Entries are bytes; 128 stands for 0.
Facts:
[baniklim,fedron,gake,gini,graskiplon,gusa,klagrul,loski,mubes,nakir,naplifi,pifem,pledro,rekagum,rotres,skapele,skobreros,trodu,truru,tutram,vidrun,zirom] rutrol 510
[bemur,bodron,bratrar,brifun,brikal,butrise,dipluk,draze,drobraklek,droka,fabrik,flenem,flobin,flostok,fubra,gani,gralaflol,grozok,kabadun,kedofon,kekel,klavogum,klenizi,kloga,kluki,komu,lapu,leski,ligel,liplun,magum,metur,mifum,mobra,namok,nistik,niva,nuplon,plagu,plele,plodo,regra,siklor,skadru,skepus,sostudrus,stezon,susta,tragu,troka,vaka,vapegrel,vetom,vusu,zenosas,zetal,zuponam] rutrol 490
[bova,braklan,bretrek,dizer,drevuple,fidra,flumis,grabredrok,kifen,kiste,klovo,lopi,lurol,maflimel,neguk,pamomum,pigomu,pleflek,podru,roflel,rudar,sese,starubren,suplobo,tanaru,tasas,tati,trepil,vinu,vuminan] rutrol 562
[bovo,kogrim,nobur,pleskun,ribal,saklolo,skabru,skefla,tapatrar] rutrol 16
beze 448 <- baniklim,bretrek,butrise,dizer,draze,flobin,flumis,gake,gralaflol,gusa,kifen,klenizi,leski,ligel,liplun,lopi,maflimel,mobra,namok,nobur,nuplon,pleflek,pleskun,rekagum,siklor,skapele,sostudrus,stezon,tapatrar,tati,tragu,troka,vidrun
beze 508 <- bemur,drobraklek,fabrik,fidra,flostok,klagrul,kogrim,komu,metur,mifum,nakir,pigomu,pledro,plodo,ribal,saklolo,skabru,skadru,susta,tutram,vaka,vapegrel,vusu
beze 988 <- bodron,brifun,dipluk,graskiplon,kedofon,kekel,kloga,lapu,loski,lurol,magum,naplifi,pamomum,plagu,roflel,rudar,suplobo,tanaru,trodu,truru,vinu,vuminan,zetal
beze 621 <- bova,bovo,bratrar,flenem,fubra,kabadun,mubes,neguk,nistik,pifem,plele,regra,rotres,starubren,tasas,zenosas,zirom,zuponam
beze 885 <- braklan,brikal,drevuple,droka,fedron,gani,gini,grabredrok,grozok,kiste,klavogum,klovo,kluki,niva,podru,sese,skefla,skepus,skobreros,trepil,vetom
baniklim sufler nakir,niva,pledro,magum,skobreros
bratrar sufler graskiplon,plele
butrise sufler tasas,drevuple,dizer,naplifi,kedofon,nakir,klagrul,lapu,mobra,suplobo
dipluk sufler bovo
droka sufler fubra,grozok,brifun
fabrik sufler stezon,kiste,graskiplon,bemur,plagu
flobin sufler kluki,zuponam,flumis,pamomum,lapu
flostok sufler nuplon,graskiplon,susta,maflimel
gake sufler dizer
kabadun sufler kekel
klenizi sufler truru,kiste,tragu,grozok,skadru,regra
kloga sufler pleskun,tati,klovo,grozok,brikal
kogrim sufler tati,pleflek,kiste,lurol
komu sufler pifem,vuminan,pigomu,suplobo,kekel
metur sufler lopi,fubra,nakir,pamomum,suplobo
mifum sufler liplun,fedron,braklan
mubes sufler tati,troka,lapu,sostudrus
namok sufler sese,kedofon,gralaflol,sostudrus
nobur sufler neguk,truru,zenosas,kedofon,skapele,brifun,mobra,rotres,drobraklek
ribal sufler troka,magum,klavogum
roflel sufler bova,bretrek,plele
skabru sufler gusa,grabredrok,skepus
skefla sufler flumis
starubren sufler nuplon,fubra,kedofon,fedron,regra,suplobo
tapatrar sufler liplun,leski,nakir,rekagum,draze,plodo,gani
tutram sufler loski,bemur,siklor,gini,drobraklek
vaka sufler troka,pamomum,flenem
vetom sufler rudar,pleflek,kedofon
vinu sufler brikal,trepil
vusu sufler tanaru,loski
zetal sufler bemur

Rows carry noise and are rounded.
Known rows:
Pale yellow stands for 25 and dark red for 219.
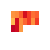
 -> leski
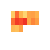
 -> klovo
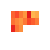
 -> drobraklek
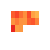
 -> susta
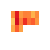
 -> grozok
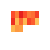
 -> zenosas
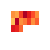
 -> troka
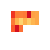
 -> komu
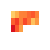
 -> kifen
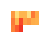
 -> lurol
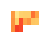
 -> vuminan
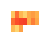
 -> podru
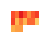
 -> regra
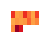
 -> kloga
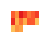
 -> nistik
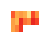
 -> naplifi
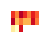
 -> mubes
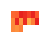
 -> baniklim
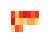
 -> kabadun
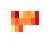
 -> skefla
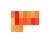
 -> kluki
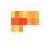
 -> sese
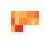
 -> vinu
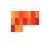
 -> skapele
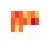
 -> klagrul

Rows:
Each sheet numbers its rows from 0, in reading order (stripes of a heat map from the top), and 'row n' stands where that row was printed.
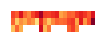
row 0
fubra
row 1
fabrik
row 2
gake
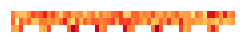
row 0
roflel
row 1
vetom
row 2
kedofon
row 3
flumis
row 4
pleflek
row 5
brifun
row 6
pigomu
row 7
metur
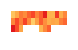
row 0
lopi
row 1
skabru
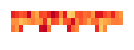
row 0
vaka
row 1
klenizi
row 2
tati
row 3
flostok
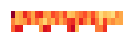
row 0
zetal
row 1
dipluk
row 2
dizer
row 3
rudar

